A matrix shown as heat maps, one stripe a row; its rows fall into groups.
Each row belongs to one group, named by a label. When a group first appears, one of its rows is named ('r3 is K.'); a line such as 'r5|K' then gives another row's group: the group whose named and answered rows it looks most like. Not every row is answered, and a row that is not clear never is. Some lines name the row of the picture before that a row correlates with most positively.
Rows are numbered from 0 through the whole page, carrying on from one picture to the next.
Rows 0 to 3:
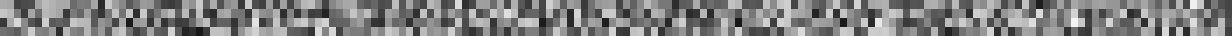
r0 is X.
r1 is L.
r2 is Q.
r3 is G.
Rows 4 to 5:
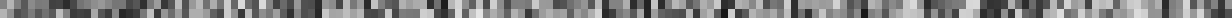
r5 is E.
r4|E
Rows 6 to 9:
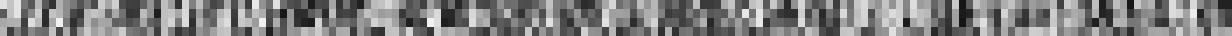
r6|L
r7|L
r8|L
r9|G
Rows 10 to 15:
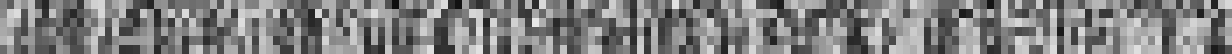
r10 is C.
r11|L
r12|E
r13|E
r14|E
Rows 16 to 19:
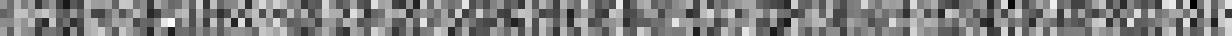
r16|C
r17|Q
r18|C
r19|C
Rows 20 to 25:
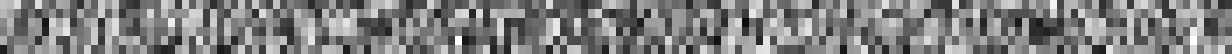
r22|X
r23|X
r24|C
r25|Q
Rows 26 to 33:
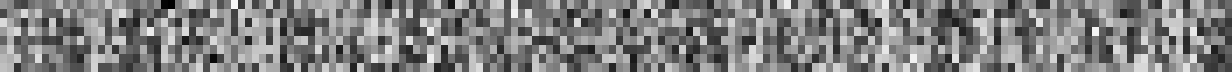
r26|X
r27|G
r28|L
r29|L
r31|L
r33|E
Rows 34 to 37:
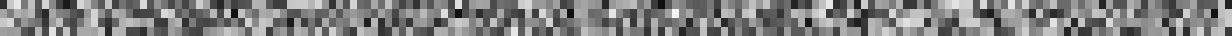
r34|Q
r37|G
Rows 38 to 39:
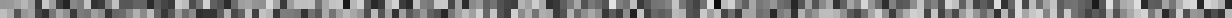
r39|E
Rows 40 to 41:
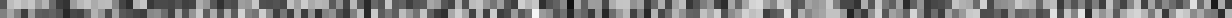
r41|E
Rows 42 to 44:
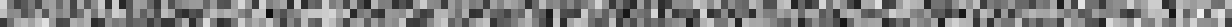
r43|G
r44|Q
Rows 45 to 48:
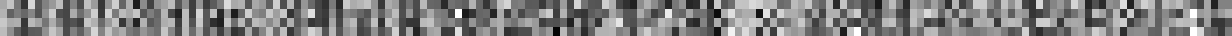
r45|L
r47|L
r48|X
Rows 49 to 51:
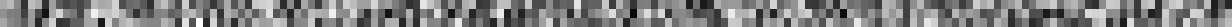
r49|L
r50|X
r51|C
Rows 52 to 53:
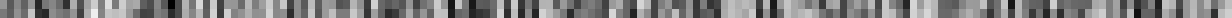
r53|C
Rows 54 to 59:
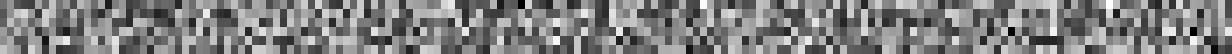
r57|C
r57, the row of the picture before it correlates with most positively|52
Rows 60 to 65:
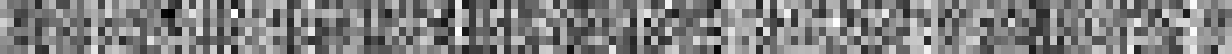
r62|E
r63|C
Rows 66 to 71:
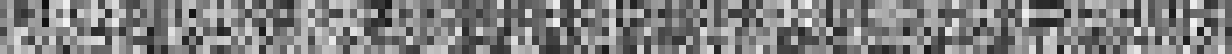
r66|X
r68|X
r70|G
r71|Q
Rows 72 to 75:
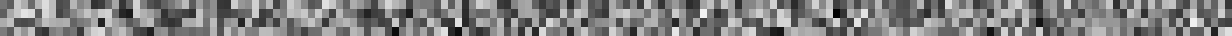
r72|Q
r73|Q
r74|X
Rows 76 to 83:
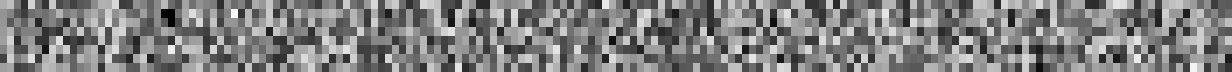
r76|L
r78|C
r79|G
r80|E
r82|Q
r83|X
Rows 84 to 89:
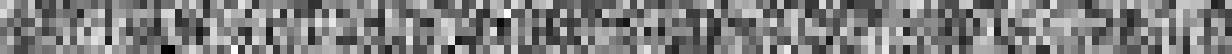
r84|E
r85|L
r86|G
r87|G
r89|X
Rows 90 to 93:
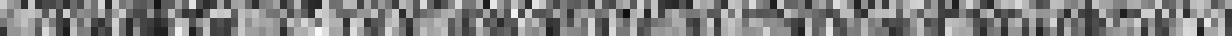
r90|E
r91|G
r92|Q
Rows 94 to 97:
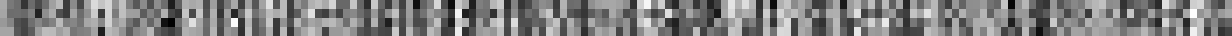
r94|X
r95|C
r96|X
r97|X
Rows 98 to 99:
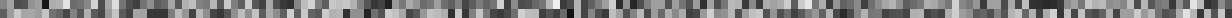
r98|X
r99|Q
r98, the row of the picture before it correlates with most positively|97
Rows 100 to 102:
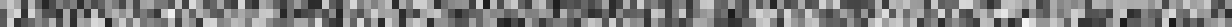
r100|E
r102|G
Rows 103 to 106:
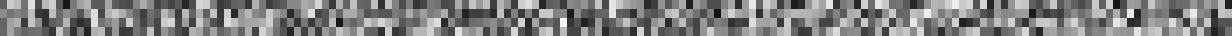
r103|Q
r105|L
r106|E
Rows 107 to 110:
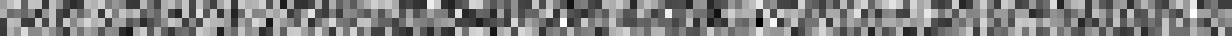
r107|L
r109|G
